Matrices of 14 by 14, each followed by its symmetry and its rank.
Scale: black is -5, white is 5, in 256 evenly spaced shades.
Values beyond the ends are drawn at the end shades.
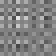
symmetric, rank one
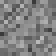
symmetric, full rank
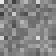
symmetric, rank three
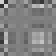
symmetric, rank one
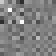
symmetric, rank three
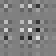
symmetric, rank one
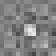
symmetric, rank two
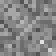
symmetric, full rank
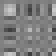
symmetric, rank one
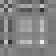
symmetric, rank one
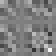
symmetric, rank two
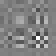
symmetric, rank two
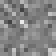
symmetric, rank three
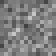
symmetric, full rank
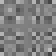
symmetric, rank two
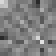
symmetric, rank three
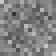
symmetric, full rank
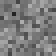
symmetric, full rank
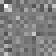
symmetric, rank three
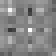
symmetric, rank two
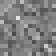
symmetric, full rank
